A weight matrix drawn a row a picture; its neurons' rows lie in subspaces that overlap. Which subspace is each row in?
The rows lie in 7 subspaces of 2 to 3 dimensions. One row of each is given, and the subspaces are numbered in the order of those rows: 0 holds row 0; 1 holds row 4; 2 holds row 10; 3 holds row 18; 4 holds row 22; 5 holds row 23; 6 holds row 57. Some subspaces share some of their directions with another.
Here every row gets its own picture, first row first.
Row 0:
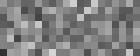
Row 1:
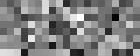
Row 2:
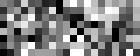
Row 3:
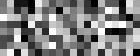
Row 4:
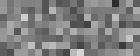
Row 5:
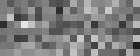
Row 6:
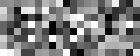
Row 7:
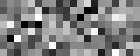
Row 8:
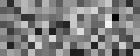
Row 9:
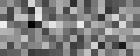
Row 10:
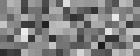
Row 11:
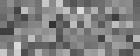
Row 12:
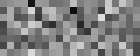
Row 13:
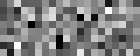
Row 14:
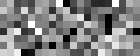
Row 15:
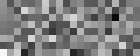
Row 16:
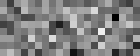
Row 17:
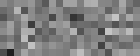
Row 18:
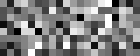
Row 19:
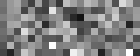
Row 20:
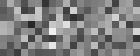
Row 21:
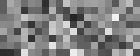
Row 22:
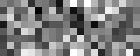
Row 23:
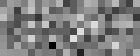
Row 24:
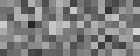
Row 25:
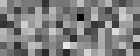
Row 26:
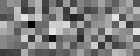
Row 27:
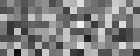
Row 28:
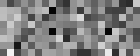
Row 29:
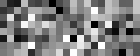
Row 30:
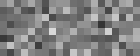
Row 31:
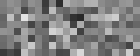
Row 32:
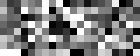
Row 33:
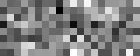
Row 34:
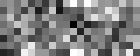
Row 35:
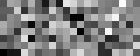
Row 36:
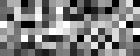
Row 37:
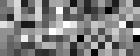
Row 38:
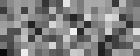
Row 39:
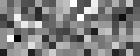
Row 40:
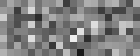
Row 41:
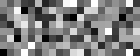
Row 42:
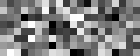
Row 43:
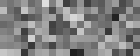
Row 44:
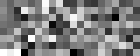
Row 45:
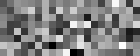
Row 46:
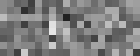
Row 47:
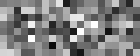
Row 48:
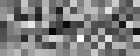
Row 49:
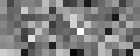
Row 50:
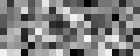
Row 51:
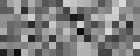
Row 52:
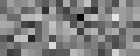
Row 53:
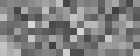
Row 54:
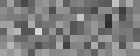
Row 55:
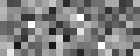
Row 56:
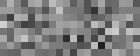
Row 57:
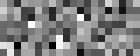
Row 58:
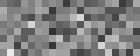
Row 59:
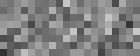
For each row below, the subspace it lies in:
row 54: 3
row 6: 5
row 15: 6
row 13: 6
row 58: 6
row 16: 3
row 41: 0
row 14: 3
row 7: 0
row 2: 2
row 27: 1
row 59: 3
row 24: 4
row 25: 3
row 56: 2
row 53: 5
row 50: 5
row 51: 1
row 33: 2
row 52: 0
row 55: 6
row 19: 4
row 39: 0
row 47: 5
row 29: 2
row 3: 1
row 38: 3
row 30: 6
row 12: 4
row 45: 1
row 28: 6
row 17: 1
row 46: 1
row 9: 4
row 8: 3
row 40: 5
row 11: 6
